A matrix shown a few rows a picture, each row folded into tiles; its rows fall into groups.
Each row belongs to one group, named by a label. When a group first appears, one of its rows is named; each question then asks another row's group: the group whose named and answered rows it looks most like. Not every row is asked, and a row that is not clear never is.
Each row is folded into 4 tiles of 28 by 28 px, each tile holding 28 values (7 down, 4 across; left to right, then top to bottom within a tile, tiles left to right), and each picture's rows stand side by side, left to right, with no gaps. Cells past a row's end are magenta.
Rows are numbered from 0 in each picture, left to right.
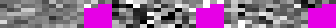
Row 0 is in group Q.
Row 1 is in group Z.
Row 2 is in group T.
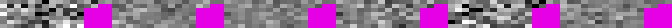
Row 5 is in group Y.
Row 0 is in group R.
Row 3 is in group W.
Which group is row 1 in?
Q
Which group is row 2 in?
W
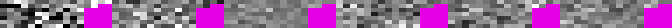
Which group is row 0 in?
Z
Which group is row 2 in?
Q
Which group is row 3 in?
R
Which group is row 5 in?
Q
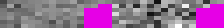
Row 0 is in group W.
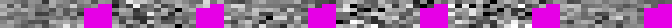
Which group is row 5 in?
Y
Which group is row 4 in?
R
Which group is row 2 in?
Y
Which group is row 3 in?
T
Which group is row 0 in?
R
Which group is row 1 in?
Z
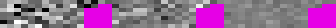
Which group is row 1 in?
Q
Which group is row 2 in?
W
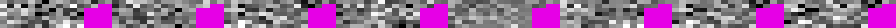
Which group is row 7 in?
T
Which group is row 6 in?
T
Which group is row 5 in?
R
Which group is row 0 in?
R
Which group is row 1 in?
Z
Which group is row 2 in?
T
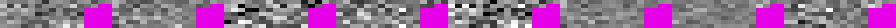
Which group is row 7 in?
Q
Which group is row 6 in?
Q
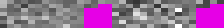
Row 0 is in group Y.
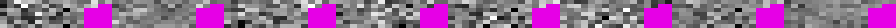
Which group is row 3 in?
W
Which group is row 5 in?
Y
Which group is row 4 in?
Z
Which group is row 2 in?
Q
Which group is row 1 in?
Q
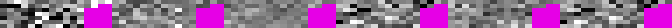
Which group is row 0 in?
Z
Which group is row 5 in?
T
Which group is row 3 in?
T
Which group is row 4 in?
R
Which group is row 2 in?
Q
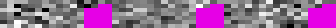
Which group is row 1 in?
Q
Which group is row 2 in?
W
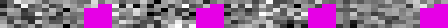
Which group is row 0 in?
Z
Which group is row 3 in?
Q
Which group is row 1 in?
R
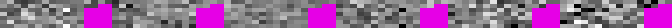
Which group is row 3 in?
Z
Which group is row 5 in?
T
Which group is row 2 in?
Y
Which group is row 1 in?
W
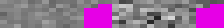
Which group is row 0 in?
W
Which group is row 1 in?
Y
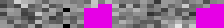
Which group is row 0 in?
Z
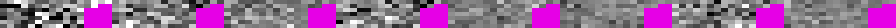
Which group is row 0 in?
Z
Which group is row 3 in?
T
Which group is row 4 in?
Q
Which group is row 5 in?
W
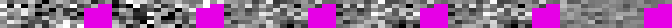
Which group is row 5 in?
Y
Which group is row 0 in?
R
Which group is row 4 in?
W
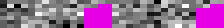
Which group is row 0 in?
W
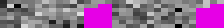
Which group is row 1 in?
Z
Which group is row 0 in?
W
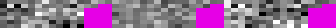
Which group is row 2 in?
R
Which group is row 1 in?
W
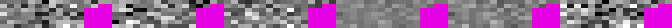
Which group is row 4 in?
W
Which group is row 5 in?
R
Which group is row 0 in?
R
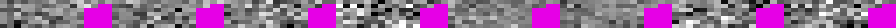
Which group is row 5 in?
W
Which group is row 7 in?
W
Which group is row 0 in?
Q
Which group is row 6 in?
T
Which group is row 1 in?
Z
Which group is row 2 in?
W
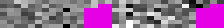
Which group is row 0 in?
Z
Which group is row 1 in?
T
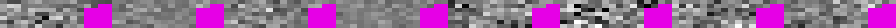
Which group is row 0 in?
Y
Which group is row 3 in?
W
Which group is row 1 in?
Q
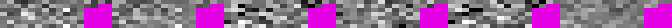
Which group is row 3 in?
W
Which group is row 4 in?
T
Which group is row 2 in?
T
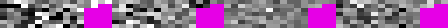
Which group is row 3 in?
Z
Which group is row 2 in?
Q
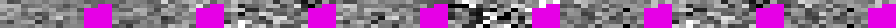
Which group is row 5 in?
Z
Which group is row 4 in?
Z
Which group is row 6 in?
T
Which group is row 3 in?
Y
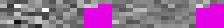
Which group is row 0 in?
Q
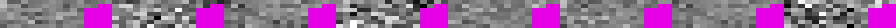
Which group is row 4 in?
Q
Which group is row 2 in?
W
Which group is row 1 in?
Y
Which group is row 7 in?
Z
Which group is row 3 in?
T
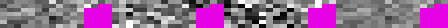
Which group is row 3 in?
Q
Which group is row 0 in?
Q
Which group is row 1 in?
T
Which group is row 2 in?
Z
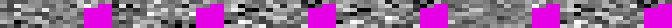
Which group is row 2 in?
T
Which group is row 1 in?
W
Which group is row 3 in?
T
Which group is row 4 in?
Q
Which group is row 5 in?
T
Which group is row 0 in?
Q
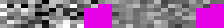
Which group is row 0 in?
R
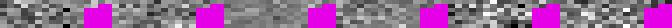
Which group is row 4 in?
W
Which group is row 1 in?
R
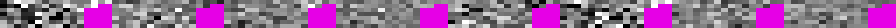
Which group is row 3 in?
Q
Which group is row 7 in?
Y
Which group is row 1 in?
Y
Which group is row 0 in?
Z
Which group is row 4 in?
T
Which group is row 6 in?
W
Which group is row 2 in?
Q
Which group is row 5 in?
Z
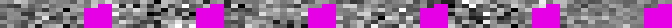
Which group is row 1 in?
R
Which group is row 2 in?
W
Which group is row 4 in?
Z
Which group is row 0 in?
Z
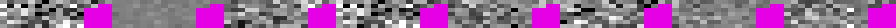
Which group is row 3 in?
R
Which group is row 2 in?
Q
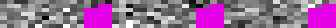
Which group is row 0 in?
Y
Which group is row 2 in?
Q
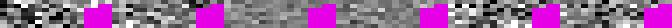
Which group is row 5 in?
R
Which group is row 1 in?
T
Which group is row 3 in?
Q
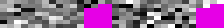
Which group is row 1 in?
Z
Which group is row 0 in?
T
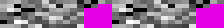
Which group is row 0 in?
T
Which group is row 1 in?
T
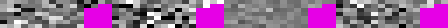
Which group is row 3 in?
Z
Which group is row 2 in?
Q
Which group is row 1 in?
Z
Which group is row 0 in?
T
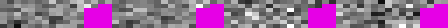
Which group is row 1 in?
Q
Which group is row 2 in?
Y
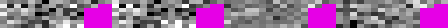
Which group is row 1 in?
R
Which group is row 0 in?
R
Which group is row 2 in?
Q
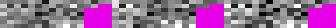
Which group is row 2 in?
R
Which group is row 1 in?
R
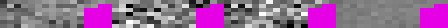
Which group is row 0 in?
W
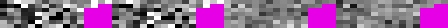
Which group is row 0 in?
Z
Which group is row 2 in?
R
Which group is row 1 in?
Z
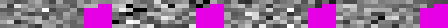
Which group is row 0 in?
Q
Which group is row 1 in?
T
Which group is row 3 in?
Y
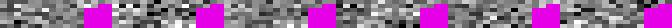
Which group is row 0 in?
Q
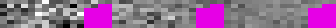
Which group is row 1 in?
Y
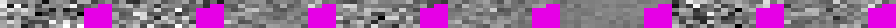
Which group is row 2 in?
Q
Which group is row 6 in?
Z
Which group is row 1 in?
Y
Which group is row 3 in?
Y
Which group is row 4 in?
Q
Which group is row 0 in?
R
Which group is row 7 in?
Q
